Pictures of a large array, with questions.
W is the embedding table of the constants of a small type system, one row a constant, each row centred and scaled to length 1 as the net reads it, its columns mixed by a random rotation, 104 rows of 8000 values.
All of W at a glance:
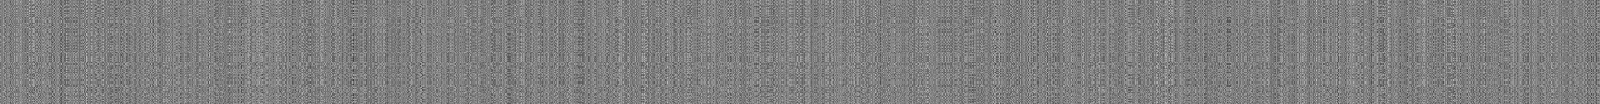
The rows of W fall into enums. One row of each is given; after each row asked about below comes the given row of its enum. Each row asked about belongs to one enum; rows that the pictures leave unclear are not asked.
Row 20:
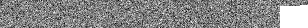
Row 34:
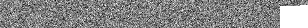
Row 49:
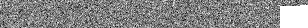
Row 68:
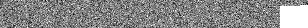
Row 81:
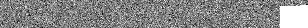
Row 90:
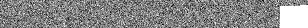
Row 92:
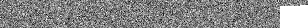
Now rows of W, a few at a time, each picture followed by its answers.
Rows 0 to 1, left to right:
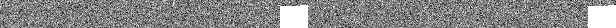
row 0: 49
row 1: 81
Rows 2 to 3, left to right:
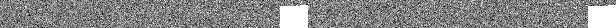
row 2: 81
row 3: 49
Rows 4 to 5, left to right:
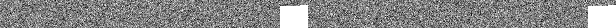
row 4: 34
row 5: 92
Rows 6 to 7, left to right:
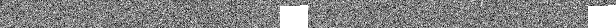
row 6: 20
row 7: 49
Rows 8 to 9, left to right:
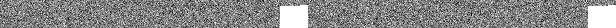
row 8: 90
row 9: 92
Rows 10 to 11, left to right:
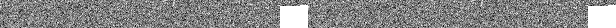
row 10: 49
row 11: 49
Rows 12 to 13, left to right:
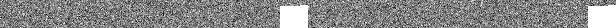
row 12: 92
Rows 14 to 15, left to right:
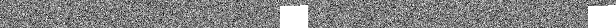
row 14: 92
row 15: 34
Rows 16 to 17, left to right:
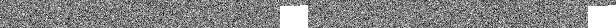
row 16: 92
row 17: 20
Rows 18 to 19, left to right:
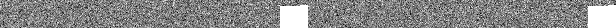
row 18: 49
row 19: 81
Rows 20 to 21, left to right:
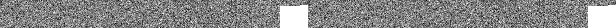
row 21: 20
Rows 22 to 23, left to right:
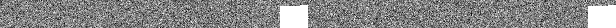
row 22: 20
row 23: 92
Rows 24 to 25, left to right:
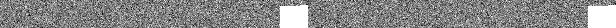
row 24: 81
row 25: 68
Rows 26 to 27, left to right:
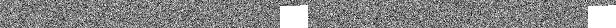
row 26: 34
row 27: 92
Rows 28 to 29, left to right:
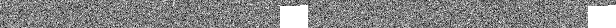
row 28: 49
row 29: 20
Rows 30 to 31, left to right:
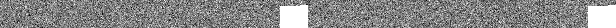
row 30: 81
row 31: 20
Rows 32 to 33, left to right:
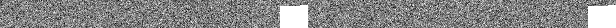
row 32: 20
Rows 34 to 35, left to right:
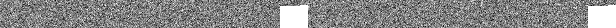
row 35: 49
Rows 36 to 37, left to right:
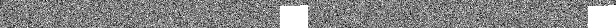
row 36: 68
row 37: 81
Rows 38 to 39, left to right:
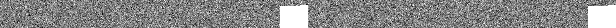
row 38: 81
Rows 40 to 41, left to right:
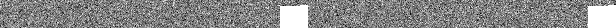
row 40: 49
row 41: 81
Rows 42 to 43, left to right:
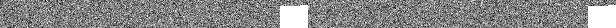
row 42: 68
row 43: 49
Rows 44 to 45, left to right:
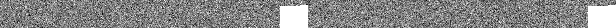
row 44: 81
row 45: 20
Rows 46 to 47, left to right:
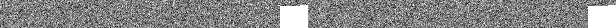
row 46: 49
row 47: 34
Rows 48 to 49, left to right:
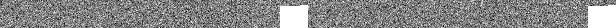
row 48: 20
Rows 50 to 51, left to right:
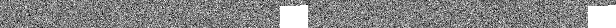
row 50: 81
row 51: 20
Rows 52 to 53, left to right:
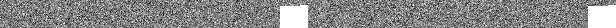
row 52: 92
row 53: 34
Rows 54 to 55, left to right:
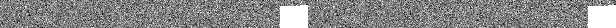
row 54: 81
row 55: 81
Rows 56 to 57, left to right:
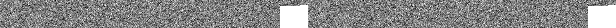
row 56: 34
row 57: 34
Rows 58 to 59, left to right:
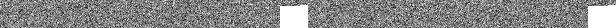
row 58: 49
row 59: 34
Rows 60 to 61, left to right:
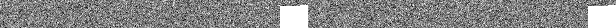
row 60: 49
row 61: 34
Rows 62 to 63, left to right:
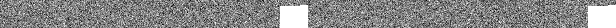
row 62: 90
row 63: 20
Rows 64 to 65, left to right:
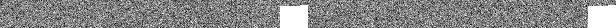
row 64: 20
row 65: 90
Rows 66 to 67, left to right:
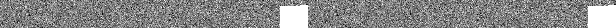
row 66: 81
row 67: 81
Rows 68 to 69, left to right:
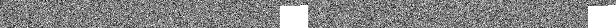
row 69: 34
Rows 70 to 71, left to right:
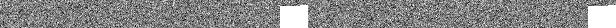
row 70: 49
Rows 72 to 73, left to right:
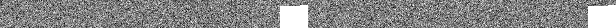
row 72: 20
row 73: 34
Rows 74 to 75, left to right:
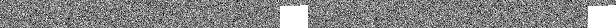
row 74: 92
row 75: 90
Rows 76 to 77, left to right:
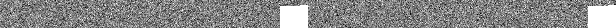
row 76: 34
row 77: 81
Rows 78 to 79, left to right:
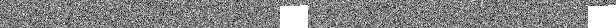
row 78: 92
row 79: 49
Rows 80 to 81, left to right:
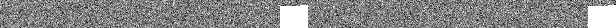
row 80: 49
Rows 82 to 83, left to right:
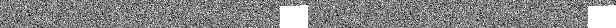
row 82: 81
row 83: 81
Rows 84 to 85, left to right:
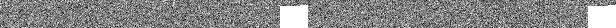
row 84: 49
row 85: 20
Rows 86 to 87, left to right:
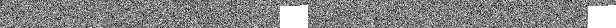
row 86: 20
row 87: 90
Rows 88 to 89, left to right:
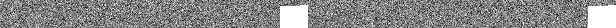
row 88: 34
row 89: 90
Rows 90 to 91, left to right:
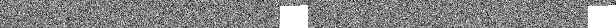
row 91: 68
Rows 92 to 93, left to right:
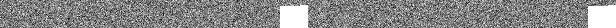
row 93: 34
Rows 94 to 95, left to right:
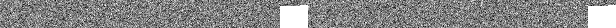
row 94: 34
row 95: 49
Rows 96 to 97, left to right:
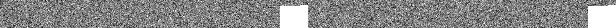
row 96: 68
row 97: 34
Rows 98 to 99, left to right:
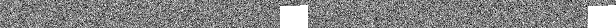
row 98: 34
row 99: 90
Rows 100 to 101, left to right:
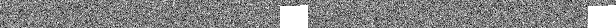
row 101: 90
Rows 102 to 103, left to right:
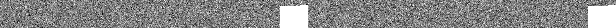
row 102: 81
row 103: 34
